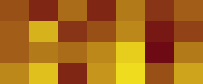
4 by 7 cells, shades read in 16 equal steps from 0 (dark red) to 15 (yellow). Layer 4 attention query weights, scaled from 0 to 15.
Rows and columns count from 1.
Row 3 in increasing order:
0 6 7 8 8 9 14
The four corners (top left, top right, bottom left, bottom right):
5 6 9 11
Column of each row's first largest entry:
5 2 5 5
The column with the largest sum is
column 5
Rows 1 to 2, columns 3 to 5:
7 2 8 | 3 5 9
